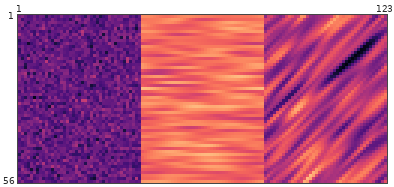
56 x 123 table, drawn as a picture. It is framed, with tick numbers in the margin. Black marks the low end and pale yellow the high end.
The table splits into one row of 3 panels. Panel 1,1: low, fine-grained. Panel 1,2: high, streaked across. Panel 1,3: middling, slanting up to the right, strong in contrast.
